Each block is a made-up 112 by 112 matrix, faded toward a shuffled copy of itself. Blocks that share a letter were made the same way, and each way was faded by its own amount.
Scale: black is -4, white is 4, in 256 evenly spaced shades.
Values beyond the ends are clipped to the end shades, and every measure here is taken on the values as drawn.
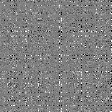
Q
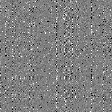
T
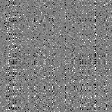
T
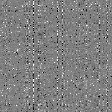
T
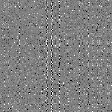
T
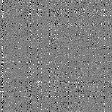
Q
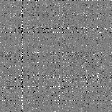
Q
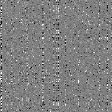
T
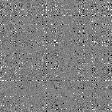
Q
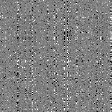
T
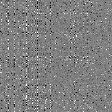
T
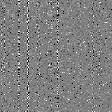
T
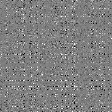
Q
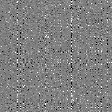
T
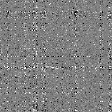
Q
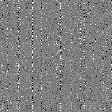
T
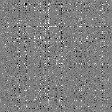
Q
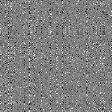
T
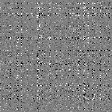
Q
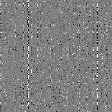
T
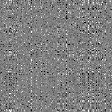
T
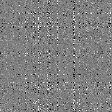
Q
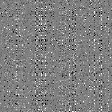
T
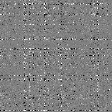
Q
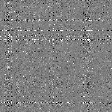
Q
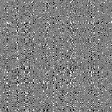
T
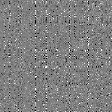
T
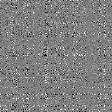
Q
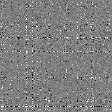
Q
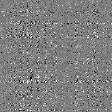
Q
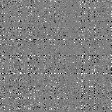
Q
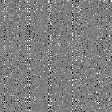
T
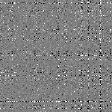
Q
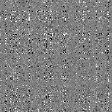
Q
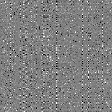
T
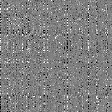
T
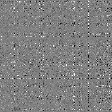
Q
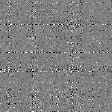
Q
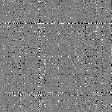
Q
